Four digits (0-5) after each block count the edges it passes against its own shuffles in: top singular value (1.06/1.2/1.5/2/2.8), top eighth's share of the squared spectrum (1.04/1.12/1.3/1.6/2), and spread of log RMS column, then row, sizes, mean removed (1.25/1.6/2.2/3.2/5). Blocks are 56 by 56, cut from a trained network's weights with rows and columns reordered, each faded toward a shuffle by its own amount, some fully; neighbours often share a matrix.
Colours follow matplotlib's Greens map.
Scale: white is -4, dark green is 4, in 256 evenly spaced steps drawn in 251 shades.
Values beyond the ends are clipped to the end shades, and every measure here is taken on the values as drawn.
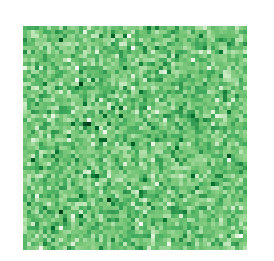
0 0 0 0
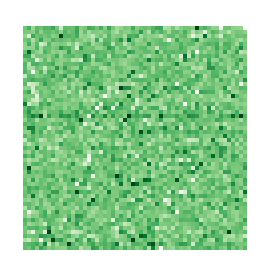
1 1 0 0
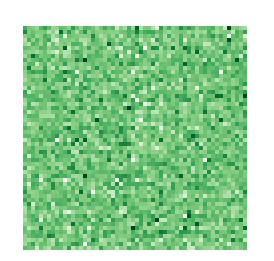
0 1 1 0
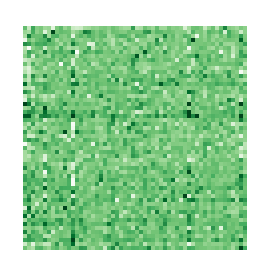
3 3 2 0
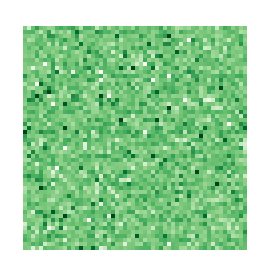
1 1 0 0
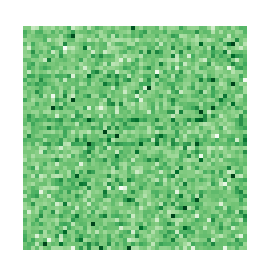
2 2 1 0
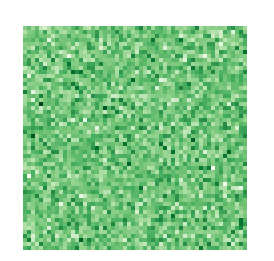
0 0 0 0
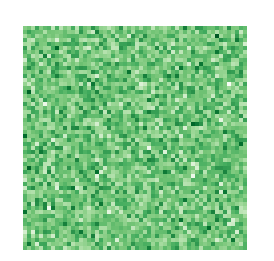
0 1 0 0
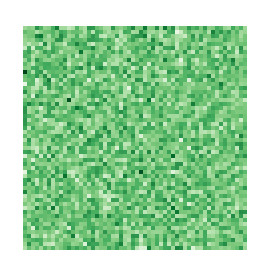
3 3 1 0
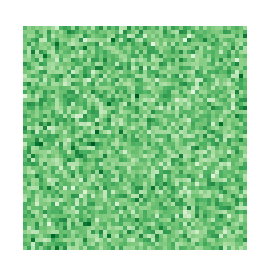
0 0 0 0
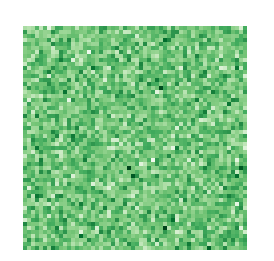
1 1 0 0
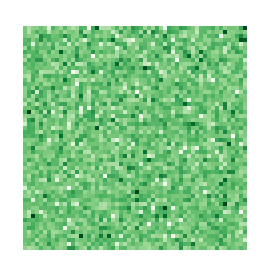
0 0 0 0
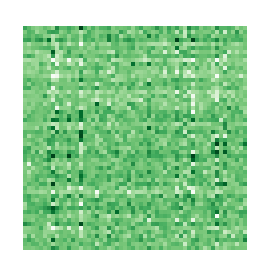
4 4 3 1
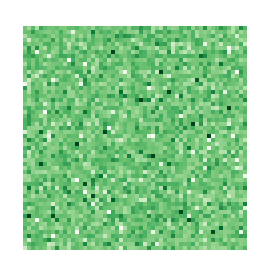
0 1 0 0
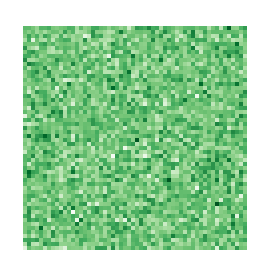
1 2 1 0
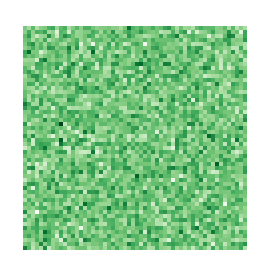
1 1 0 0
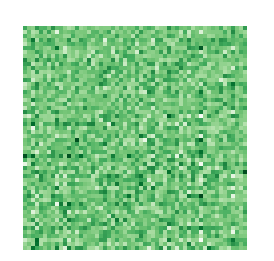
3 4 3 2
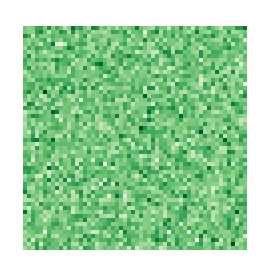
0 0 0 0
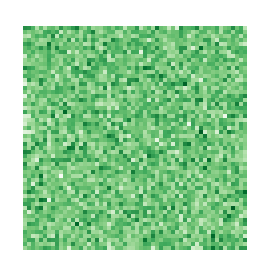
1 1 0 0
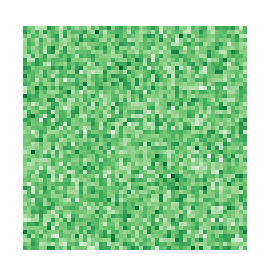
1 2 0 0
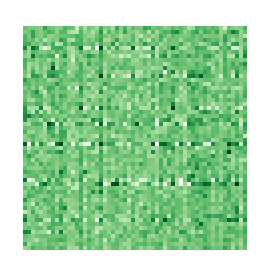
3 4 0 3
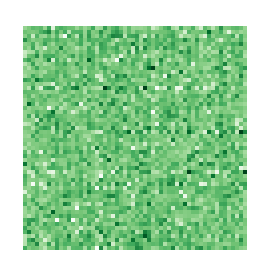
2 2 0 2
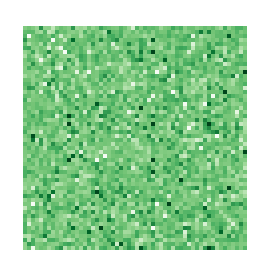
1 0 0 0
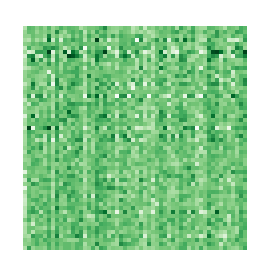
4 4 1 3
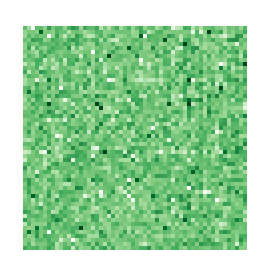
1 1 0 1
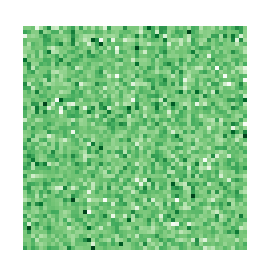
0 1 0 1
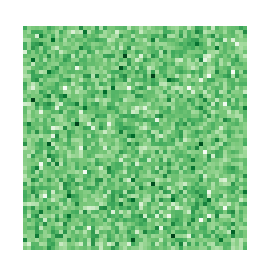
1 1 0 0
